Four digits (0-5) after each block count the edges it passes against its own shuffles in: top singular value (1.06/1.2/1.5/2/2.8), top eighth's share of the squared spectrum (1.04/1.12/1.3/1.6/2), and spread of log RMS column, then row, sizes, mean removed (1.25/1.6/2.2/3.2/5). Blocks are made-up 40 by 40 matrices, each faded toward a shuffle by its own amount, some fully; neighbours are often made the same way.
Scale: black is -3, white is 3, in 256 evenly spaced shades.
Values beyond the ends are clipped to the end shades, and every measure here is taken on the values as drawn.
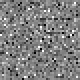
0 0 0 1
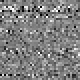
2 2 0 3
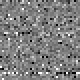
2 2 0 2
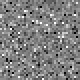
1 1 0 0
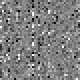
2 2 2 0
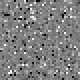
0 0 0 0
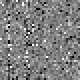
1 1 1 0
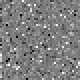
1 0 0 0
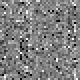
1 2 2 0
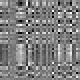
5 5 4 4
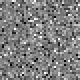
0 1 0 0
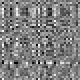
4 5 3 3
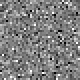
0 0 0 0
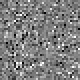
3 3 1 1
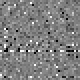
3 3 0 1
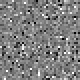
2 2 0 1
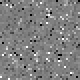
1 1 0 0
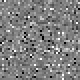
2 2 0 1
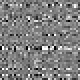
4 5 2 3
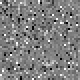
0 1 0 0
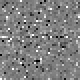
2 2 0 0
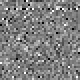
3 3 0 1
